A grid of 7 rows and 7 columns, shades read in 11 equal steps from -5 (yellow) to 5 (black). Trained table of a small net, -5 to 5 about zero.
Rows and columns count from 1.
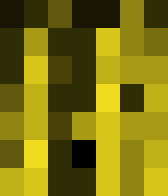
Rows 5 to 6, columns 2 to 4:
-3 2 -2 / -5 3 5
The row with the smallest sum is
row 5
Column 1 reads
4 3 3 1 -1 1 -3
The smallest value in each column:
-3 -5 1 -2 -5 -2 -4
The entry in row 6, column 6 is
-1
